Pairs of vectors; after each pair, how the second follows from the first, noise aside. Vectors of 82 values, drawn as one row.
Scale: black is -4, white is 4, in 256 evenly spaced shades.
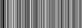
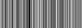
wrapped around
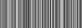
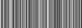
wrapped around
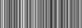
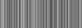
shrunk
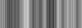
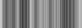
wrapped around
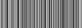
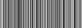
reversed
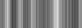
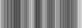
wrapped around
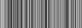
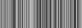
wrapped around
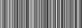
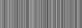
shrunk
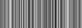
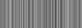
shrunk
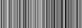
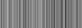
shrunk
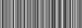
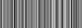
negated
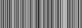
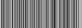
wrapped around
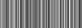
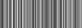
reversed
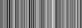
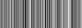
wrapped around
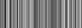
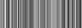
negated
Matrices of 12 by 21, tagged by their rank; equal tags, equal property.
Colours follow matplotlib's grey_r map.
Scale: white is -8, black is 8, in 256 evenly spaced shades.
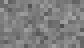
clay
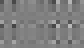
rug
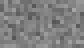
clay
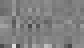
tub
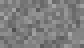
clay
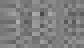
tub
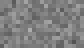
clay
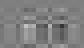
rug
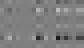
rug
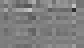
tub
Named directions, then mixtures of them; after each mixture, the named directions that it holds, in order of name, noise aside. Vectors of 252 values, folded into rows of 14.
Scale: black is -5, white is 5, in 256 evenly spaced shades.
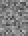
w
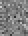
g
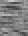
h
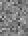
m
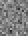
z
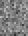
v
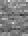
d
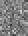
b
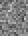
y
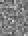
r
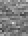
d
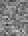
h, v, w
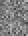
b, m, v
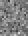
m, v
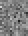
g, z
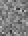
b, z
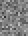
b, m, r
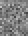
b, g, z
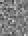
r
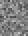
r, v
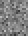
v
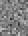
b, m, w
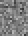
r, w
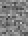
g, h, w
